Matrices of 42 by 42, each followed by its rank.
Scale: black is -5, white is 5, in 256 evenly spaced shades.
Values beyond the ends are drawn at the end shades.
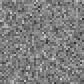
full rank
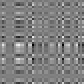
one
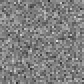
full rank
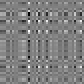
one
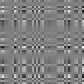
one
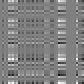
one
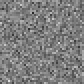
full rank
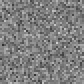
full rank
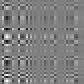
one
